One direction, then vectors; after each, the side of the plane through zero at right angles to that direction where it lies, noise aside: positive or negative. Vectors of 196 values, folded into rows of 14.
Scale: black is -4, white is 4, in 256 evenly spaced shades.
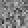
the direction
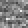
negative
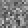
negative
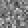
negative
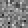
negative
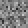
positive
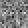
positive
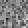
positive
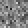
positive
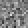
positive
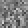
negative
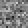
positive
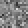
negative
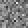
positive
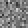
negative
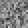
positive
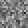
negative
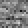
positive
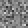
positive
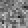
positive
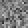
positive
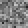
positive
